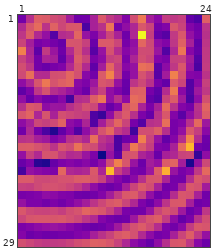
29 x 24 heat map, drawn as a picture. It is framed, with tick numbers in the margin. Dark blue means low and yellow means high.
The bottom part is calmer, past a seam about 70% of the way down. On average the colour sits 40% of the way up the scale. Concentric rings centre on the top left. Neither half mirrors the other. There is no overall slope.
